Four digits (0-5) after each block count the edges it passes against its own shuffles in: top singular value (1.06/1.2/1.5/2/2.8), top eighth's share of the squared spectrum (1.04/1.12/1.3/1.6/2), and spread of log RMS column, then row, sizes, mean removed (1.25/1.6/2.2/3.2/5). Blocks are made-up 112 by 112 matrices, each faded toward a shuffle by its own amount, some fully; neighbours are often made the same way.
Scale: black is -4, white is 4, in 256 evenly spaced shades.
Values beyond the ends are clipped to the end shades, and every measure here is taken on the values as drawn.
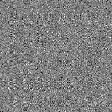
4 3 2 2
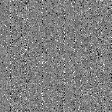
2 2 3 0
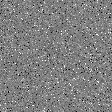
0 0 0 0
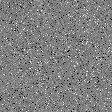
0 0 0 0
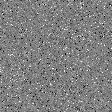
0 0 0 0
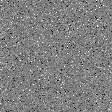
0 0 0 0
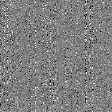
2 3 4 0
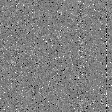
3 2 2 0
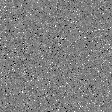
0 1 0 0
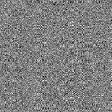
4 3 3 2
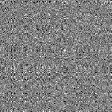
5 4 3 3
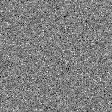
2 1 0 0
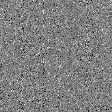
1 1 2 0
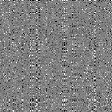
5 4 3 2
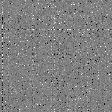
4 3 2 1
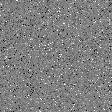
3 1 0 0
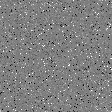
0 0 0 0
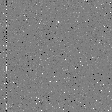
4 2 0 0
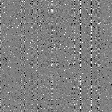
5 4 3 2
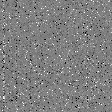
3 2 1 0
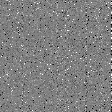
3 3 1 0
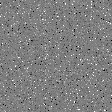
2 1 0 0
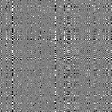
5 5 4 3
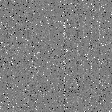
3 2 1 0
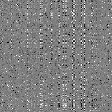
5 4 3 2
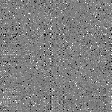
4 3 2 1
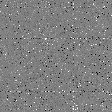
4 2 1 1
